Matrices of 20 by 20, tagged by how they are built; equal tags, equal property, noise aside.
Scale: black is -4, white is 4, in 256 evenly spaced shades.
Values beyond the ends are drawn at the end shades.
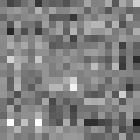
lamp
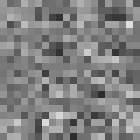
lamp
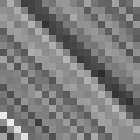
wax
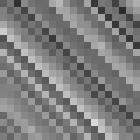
wax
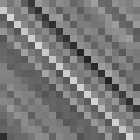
wax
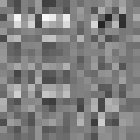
lamp
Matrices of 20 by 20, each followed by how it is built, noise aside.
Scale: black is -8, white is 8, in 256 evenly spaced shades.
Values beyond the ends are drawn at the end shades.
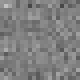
low rank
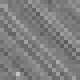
Toeplitz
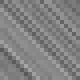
Toeplitz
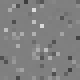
sparse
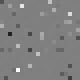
sparse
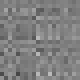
low rank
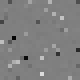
sparse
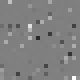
sparse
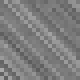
Toeplitz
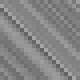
Toeplitz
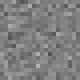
low rank
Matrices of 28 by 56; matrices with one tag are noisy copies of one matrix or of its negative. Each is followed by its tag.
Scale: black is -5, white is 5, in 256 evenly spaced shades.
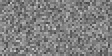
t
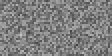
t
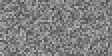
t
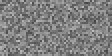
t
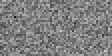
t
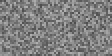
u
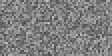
t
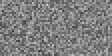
t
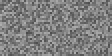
t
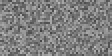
t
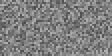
t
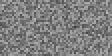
t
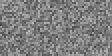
t
